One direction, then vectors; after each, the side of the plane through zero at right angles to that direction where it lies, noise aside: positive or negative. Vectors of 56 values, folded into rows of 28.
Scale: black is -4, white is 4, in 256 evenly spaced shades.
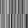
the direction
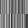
positive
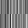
negative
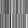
negative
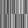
negative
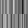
positive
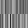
negative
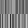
negative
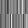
negative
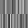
positive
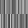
positive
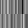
positive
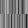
positive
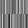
positive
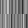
positive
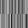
positive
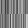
negative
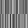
negative
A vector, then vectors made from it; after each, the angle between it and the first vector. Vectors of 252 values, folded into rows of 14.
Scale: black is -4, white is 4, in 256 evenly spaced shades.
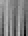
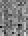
partly opposed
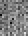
partly opposed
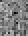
partly aligned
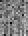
partly opposed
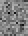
orthogonal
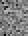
orthogonal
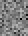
orthogonal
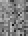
partly aligned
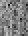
partly aligned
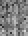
partly opposed
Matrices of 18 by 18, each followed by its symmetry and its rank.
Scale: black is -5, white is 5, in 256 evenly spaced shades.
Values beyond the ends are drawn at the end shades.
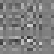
neither, rank two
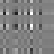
neither, rank one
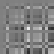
symmetric, rank one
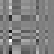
neither, rank one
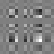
symmetric, rank one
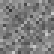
symmetric, full rank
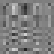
neither, rank two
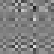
neither, rank two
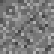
symmetric, full rank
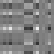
neither, rank one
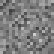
symmetric, full rank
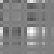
symmetric, rank one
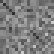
symmetric, full rank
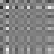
symmetric, rank one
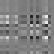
neither, rank one
